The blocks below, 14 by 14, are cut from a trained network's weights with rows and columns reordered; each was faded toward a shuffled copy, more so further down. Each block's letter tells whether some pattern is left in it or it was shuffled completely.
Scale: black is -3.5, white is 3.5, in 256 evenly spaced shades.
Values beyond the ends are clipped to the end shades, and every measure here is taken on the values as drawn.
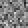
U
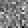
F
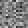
F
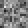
F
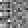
F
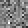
F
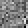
F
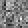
F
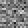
F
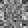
F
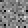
U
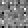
F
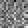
F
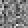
F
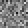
U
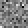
U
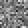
U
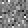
U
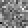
U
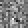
F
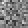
F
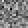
F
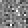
U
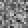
U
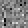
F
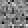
F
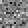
U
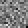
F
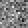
U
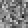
U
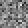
F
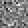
U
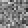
U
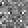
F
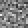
U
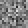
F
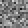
U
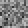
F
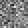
U
